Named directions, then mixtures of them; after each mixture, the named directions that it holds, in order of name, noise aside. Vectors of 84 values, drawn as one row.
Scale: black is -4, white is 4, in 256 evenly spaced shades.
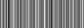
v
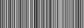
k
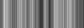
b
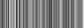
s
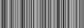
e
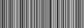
e, k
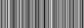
v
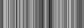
b, s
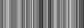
b, e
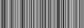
e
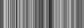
b, s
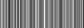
s, v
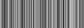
e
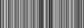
b, v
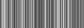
b, e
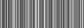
e, v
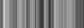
b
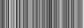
s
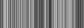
b, k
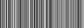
k, v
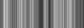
b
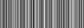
e, v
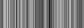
b, s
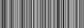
e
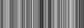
b, e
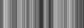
b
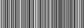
k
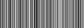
k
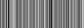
s, v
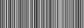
k
